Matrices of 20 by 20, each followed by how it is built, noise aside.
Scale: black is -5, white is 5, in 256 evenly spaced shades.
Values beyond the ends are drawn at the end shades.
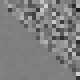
upper triangular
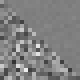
lower triangular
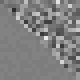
upper triangular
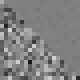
lower triangular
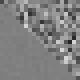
upper triangular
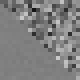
upper triangular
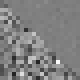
lower triangular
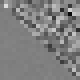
upper triangular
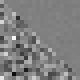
lower triangular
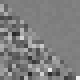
lower triangular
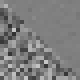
lower triangular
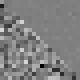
lower triangular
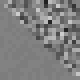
upper triangular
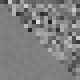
upper triangular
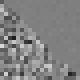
lower triangular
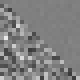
lower triangular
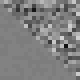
upper triangular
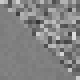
upper triangular
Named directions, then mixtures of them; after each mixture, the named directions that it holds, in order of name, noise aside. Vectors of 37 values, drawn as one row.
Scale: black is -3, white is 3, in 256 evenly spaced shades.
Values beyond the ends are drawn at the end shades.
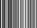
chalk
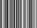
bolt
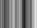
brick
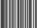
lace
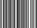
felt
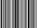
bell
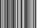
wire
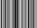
bell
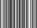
bell, felt, lace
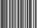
lace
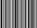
bell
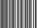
lace, wire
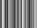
bell, bolt, wire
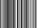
felt, wire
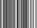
brick, felt, wire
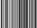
chalk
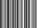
bell, lace, wire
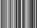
wire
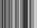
brick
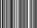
bell
